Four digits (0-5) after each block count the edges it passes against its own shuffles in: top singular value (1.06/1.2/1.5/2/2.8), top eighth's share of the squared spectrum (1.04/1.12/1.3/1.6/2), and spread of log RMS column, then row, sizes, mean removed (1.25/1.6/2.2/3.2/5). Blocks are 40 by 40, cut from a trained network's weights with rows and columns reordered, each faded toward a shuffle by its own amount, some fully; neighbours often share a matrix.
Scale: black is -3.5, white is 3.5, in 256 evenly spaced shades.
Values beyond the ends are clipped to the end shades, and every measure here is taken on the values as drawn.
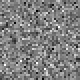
0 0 0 0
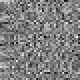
3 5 2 2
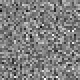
2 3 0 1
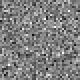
1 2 0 1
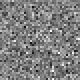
2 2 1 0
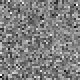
1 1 0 0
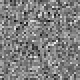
2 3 1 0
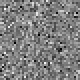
0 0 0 0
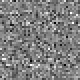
2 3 0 2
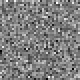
0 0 0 1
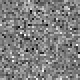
0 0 0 0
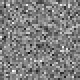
2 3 0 0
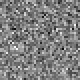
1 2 0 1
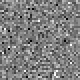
0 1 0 0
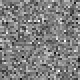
0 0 0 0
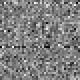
2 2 0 2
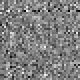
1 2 0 2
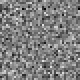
3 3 1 1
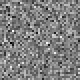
2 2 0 0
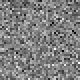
0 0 0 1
